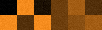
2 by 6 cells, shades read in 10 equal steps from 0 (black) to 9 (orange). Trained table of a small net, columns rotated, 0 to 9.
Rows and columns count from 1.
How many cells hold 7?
0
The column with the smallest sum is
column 4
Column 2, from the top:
9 3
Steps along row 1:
up down up up down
